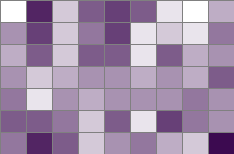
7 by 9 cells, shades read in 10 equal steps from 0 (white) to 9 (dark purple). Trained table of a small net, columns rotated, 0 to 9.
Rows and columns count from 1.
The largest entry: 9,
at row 7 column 9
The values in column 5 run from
4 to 7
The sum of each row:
33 34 37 33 34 42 44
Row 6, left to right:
6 6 5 2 6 1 7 5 4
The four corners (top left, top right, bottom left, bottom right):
0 3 5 9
